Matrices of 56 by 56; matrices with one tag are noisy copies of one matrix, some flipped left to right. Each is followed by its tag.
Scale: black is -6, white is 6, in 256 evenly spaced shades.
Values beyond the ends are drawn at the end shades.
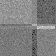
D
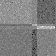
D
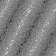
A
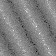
A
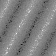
A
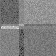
D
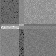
D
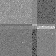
D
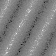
A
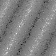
A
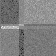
D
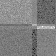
D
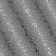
A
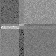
D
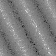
A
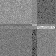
D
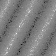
A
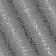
A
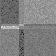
D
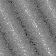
A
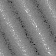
A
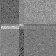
D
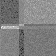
D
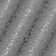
A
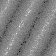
A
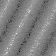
A
